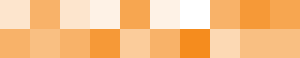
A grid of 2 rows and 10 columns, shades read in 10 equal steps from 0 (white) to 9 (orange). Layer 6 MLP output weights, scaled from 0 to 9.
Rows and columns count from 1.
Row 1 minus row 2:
-4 1 -4 -7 3 -5 -9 3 3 2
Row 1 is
2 6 2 1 7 1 0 6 8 7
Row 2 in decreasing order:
9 8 6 6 6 5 5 5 4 3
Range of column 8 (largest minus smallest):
3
